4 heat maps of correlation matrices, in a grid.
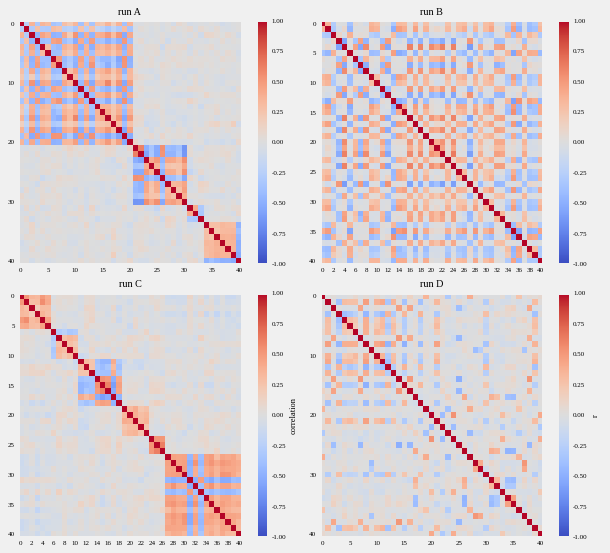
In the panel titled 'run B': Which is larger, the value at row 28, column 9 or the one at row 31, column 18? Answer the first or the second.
the first
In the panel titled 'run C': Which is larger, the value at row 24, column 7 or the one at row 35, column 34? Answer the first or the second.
the second
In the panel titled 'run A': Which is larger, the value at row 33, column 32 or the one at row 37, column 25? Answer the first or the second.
the second
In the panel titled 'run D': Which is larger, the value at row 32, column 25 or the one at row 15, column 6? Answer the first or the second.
the first
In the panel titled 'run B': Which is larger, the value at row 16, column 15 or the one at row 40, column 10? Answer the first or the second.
the second
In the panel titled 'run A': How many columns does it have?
41
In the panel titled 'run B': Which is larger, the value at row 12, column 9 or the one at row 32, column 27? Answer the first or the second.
the first
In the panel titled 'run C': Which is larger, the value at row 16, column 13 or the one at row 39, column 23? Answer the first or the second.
the second
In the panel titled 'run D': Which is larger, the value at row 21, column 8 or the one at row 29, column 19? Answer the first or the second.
the first
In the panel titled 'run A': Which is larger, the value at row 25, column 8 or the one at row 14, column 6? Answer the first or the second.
the first
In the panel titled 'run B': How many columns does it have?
41
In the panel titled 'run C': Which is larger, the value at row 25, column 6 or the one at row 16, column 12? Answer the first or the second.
the first
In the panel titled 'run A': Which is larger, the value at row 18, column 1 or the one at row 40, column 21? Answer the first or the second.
the second
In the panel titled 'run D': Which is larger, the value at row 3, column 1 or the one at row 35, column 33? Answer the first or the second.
the second
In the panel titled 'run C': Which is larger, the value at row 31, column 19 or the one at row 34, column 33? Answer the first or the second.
the first
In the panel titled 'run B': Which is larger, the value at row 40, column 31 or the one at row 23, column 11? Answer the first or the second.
the first
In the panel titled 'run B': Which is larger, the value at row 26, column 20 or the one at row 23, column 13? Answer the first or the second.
the first
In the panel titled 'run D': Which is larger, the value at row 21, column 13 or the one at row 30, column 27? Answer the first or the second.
the first
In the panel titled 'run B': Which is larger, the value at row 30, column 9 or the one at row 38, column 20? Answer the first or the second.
the first
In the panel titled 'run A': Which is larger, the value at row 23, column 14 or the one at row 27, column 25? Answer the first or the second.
the second
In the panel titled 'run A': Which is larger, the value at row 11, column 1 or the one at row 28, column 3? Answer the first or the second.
the first
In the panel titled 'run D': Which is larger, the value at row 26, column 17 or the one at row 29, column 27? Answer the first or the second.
the first
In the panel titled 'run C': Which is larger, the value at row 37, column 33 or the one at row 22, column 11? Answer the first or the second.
the second
